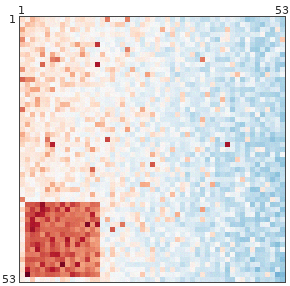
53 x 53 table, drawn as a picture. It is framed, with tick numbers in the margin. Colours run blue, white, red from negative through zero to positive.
Stripes: none. Slope: up to the left. Average level on the scale: 50%. Odd patch: higher, in the bottom left. Ninth with the highest average: bottom left.
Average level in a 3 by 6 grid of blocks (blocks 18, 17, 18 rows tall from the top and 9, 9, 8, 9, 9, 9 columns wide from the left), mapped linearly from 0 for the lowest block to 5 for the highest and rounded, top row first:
322110
322110
542110
